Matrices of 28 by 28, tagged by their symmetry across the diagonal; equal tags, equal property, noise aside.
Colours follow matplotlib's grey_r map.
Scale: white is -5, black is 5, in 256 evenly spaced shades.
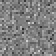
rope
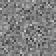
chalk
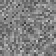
chalk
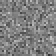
rope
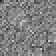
chalk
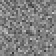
rope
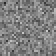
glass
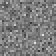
chalk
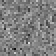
glass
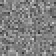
rope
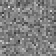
glass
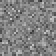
chalk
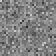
chalk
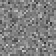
rope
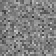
glass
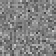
glass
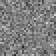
rope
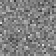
glass
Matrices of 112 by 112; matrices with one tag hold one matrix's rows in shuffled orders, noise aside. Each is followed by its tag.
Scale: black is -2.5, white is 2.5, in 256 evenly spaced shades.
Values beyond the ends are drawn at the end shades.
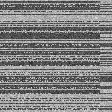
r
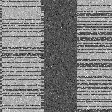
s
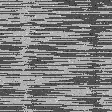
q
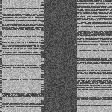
s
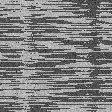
q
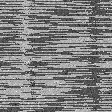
q
